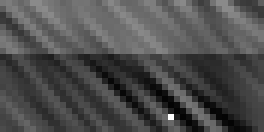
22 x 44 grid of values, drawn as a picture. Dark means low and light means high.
A single lone cell is far higher than the cells round it. On average the colour sits 30% of the way up the scale. The top part is higher, up to a seam about 40% of the way down. The grain runs diagonally down to the right. The ninth with the lowest average is the bottom right. The histogram is bell-shaped.
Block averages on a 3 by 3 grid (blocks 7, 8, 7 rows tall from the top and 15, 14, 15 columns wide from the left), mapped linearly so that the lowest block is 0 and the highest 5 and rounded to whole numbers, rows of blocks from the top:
454 | 111 | 110
